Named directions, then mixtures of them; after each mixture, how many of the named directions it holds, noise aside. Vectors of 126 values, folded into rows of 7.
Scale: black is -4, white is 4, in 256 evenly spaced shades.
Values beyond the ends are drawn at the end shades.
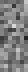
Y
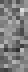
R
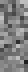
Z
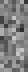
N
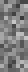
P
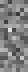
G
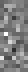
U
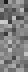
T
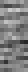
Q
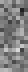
one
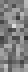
one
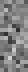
two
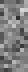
two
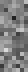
three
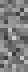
one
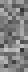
one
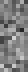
one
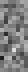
two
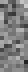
one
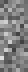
three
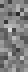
one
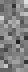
three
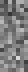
two
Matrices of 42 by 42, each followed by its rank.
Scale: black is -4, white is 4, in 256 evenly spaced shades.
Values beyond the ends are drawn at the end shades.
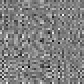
five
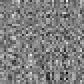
five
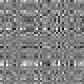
three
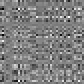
three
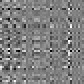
three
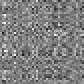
five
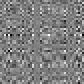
three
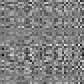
three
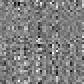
five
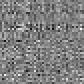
five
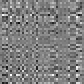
three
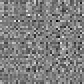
five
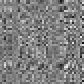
five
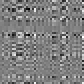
three
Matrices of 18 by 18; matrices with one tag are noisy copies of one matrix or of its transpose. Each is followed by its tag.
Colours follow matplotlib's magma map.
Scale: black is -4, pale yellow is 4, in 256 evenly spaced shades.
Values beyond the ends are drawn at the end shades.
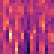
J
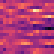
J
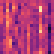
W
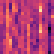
W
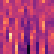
J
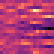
J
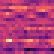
W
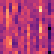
W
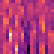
J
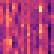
W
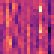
W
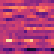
W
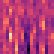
J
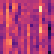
W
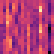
W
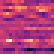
W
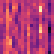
W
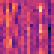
W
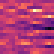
J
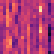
W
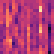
W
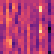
W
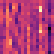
W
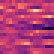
J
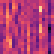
W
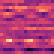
W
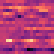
W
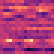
W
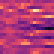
J
